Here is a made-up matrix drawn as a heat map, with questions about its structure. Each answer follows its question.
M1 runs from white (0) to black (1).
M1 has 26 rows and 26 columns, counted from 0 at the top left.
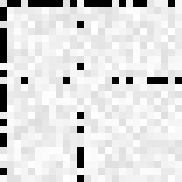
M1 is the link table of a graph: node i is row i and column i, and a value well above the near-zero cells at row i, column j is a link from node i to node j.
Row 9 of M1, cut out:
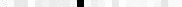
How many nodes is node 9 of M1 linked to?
1
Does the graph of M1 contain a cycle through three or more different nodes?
no
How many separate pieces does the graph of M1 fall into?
2
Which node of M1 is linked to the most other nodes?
node 0
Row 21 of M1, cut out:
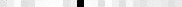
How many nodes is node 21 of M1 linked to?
1
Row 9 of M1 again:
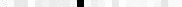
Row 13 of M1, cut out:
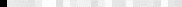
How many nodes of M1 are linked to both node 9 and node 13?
0
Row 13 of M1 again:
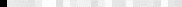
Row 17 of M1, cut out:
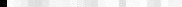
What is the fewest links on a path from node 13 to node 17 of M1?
2
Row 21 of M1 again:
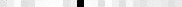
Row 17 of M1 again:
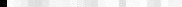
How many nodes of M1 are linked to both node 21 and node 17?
0
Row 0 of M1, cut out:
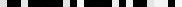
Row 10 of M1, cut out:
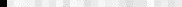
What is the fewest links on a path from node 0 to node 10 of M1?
1
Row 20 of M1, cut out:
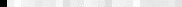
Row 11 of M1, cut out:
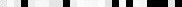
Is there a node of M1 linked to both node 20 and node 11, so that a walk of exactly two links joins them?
no
